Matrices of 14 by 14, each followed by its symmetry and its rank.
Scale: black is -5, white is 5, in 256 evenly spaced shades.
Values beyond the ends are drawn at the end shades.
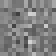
neither, rank three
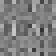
neither, rank three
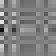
neither, rank one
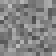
neither, full rank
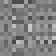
neither, rank three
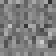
neither, rank three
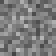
neither, full rank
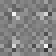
symmetric, rank three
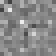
symmetric, rank three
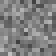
neither, full rank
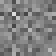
symmetric, rank three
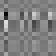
neither, rank one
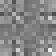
symmetric, rank three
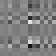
neither, rank one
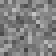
neither, full rank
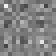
symmetric, rank three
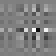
neither, rank one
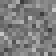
neither, full rank
